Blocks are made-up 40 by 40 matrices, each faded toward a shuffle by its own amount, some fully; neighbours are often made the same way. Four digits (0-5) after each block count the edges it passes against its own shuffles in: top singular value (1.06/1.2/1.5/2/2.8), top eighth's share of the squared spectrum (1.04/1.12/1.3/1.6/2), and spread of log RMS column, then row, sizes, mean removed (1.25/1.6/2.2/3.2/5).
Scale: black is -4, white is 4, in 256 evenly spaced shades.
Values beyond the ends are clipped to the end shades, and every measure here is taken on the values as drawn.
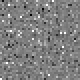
1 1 0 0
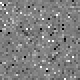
0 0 0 0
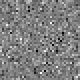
2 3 1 0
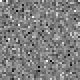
0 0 0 0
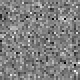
2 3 0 1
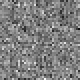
3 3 2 1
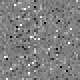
2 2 0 0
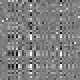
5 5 3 2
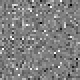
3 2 0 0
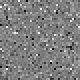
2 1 0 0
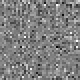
3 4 1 2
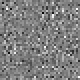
3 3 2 1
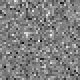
1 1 0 0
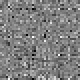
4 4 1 2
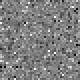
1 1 0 0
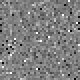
1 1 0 0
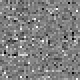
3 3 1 1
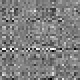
4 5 2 3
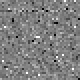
2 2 0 0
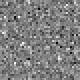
3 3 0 0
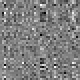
4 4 2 2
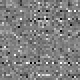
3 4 2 2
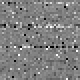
3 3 0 2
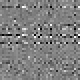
4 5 2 3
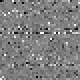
3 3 0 2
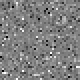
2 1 0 0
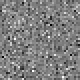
1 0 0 0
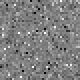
0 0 0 0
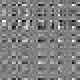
4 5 3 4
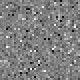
0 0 0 0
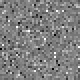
0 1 0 0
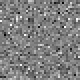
3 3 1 1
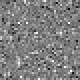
1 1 0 0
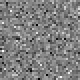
2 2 0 0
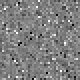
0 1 0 0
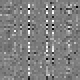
4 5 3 1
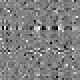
4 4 1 2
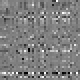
4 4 2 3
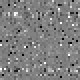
3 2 0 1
